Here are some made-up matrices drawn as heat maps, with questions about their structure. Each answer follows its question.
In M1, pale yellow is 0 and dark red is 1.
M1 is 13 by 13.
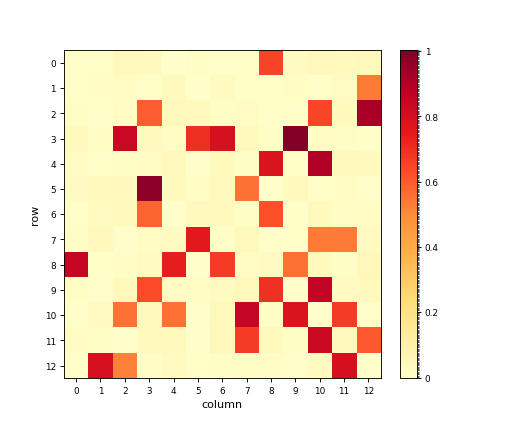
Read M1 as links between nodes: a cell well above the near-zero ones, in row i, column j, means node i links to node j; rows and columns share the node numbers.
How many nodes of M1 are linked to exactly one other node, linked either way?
2
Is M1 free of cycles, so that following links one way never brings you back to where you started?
no
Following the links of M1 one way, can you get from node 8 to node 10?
yes
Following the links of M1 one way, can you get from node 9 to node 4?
yes
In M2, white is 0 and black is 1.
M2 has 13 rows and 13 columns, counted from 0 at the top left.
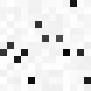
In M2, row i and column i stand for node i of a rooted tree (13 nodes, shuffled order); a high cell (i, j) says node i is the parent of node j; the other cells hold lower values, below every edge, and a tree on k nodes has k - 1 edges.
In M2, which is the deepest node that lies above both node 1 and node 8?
5
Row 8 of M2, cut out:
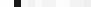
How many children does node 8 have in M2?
1
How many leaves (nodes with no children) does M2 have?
6
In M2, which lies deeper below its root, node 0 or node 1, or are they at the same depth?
node 1
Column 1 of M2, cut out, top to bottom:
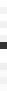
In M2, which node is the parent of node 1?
6
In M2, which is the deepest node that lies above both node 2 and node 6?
5
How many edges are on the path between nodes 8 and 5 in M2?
1
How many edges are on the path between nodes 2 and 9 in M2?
5
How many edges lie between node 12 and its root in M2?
2
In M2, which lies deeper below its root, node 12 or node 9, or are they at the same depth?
node 12
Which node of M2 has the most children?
7
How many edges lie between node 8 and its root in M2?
3
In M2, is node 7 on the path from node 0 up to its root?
yes
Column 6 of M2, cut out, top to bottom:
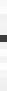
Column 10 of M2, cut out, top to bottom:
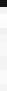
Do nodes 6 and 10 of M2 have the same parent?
no
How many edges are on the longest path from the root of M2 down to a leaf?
4
